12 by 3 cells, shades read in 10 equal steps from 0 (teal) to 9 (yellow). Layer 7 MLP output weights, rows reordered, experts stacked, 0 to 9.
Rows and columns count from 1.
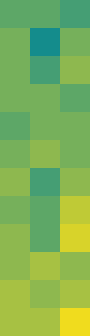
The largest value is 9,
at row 12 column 3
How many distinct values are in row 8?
3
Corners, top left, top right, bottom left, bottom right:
3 2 6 9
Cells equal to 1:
0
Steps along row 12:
same up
